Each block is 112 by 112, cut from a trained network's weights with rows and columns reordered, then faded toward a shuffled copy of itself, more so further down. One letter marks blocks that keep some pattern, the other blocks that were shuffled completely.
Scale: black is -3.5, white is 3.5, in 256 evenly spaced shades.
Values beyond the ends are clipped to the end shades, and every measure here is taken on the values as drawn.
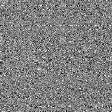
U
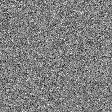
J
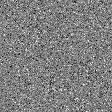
J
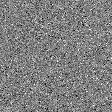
J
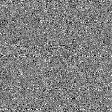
U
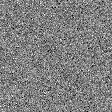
J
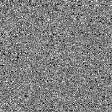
U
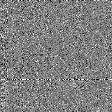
U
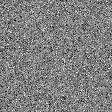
J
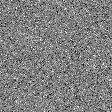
J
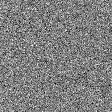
J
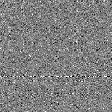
U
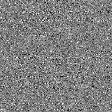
U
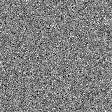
J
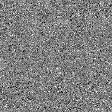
U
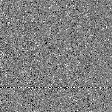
U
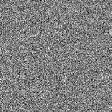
U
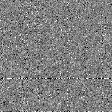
U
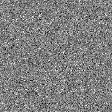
U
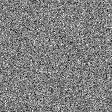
J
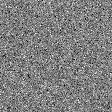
J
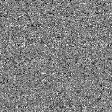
U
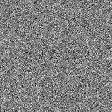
U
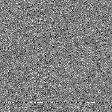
U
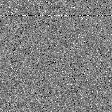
U
